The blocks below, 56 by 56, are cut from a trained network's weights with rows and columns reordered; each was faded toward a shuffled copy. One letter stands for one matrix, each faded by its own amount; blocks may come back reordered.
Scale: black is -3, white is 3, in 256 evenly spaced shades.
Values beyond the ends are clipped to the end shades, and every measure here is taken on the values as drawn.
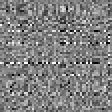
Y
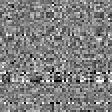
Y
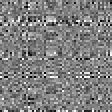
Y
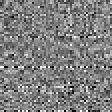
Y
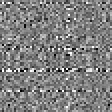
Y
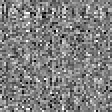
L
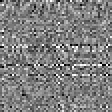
Y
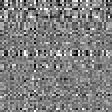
Y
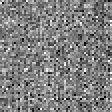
L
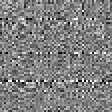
Y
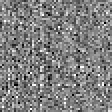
L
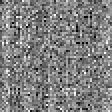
L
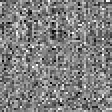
L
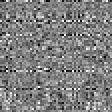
Y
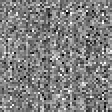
L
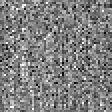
L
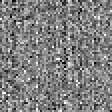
L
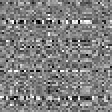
Y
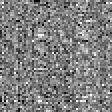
L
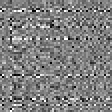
Y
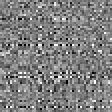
Y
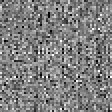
L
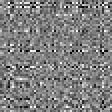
Y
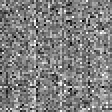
L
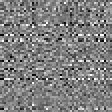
Y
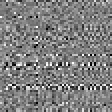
Y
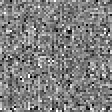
L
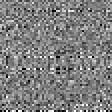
Y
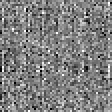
L
